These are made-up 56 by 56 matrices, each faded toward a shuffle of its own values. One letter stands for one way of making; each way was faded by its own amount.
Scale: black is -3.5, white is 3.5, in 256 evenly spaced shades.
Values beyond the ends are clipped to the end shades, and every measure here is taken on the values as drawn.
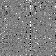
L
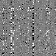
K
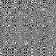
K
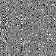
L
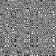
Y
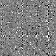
L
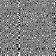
K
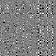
K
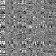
Y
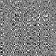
Y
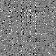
L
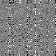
K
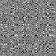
Y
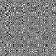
Y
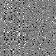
L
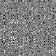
L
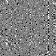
L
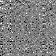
L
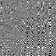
K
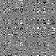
Y
